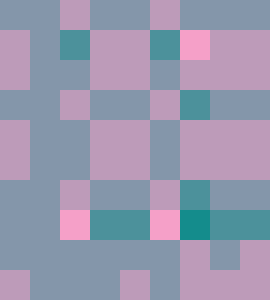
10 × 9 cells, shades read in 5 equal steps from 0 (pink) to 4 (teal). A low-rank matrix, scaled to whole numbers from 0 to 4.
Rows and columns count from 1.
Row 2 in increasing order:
0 1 1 1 1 1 2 3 3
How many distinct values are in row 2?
4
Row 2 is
1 2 3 1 1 3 0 1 1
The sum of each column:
15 20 16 17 16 16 17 16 15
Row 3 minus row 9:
-1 0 0 -1 -1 0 0 -1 0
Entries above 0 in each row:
9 8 9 9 9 9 9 7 9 9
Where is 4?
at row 8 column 7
